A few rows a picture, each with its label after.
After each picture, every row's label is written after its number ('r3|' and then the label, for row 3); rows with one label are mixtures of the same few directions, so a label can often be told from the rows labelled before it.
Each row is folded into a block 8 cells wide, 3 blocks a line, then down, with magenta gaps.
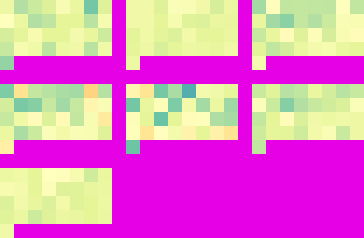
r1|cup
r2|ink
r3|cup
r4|cup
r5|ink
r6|cup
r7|ink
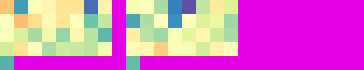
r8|cup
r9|ink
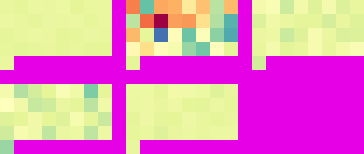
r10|ink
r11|cup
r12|ink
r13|cup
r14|ink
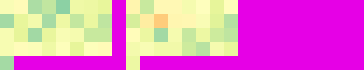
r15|ink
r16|cup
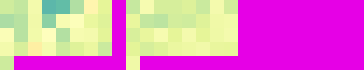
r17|ink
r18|cup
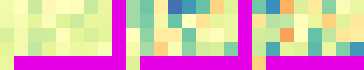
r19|ink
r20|ink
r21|ink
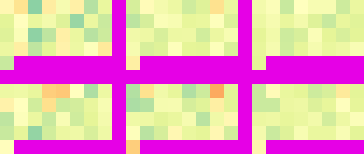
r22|ink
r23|cup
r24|ink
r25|ink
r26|cup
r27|cup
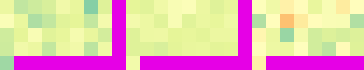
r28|cup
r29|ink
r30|cup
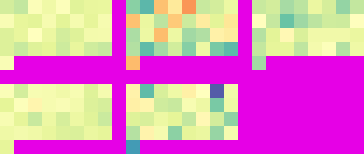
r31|ink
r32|ink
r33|cup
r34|cup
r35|cup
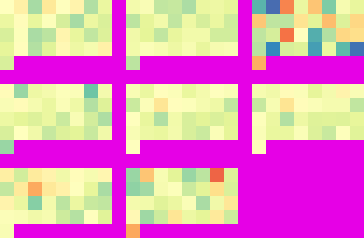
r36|ink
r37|ink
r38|ink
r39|cup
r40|cup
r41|cup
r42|cup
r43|cup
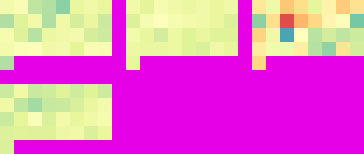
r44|ink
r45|cup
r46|cup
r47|cup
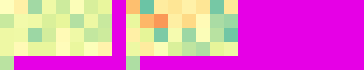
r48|ink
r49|cup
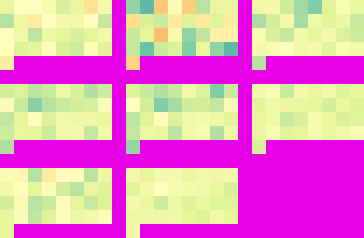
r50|cup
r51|ink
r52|ink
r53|cup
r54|cup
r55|ink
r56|ink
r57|cup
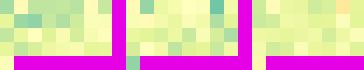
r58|cup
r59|cup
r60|cup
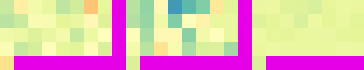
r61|cup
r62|ink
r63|ink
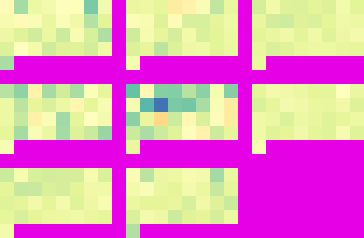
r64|cup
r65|ink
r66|cup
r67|ink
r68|cup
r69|cup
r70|cup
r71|cup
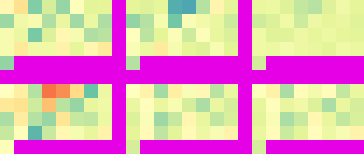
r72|ink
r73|ink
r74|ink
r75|ink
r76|ink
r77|ink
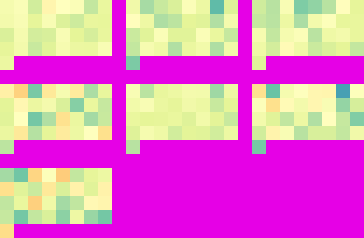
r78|ink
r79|cup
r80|ink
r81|ink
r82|cup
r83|cup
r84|ink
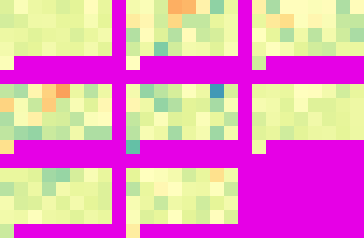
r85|cup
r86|ink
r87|cup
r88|ink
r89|cup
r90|ink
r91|ink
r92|cup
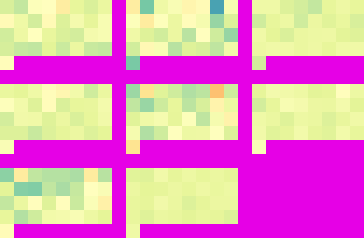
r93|ink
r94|cup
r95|ink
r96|ink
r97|cup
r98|cup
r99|cup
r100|ink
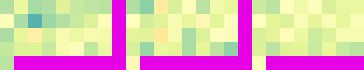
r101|cup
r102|ink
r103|ink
